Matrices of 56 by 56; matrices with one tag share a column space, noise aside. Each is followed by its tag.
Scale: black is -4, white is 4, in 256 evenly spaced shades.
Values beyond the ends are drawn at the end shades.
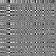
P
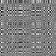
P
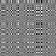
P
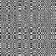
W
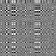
P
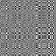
W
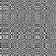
W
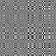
W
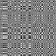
W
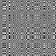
W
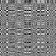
P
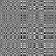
W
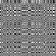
P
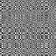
W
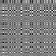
P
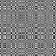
W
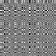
P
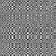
W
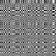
P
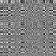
P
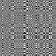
W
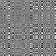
W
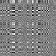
P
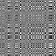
W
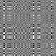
W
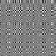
P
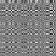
P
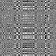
W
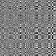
W
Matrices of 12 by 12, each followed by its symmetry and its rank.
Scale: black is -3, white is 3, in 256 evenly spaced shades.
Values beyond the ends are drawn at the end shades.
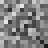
symmetric, full rank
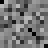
symmetric, full rank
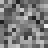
neither, full rank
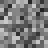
neither, full rank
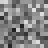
neither, full rank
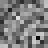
symmetric, full rank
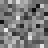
neither, full rank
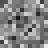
symmetric, full rank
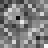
symmetric, full rank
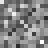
symmetric, full rank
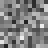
neither, full rank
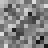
symmetric, full rank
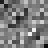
symmetric, full rank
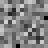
symmetric, full rank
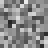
neither, full rank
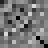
symmetric, full rank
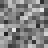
neither, full rank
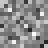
symmetric, full rank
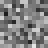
neither, full rank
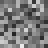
neither, full rank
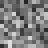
neither, full rank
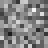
neither, full rank
